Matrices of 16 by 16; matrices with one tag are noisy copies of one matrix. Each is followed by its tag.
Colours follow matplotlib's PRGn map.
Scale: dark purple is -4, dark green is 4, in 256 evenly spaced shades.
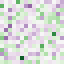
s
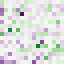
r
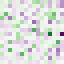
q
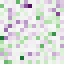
s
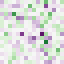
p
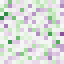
q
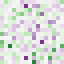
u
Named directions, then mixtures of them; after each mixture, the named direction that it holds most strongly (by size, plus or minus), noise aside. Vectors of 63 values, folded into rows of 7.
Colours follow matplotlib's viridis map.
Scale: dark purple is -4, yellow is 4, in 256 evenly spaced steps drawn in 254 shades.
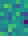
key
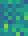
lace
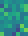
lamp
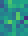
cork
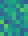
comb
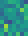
comb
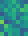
comb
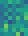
lace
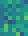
lace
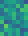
comb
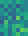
lace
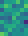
key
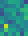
comb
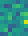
key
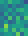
lace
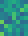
comb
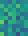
lace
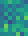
lace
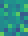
lamp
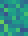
comb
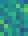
comb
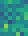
lace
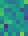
comb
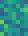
comb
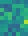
key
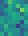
comb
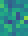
cork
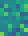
lamp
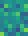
lamp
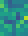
cork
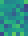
comb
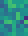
cork
